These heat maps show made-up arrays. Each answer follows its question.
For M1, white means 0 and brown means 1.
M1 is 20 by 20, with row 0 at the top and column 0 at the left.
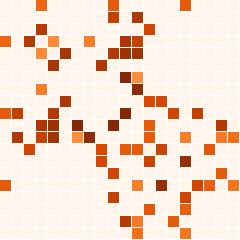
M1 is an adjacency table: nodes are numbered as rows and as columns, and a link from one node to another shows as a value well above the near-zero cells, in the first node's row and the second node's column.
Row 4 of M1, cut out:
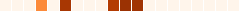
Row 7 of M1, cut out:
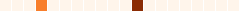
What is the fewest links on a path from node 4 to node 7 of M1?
2
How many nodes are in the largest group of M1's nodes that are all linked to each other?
3
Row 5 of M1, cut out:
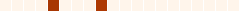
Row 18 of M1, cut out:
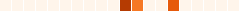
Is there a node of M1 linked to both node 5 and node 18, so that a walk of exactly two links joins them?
no
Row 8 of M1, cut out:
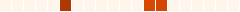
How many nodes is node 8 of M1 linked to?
3
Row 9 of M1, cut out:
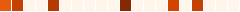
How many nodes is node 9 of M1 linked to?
6
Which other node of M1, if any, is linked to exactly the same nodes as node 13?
none
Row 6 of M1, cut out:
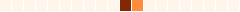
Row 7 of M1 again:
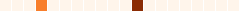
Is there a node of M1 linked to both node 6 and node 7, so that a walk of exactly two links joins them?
yes
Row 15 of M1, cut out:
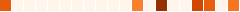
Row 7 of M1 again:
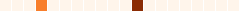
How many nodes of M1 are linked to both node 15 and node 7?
1
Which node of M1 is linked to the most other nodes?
node 11
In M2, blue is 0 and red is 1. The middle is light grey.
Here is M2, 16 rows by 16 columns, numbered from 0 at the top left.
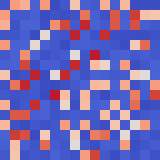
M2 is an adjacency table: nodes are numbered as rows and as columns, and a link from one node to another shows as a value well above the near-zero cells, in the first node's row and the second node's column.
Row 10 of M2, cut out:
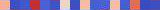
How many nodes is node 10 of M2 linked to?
6
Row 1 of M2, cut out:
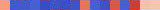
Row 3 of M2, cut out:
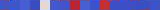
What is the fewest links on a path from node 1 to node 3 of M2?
3
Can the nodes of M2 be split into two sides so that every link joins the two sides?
no
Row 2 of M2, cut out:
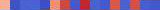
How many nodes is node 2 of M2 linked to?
6
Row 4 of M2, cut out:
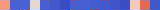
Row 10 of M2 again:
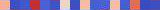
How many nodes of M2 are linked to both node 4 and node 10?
3
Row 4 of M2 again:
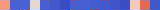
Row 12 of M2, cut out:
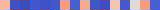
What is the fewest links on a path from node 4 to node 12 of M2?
2
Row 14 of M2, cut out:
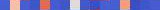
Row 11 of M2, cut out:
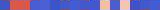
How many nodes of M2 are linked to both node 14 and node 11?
2
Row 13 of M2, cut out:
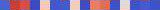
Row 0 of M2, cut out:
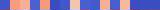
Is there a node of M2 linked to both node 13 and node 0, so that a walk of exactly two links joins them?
yes
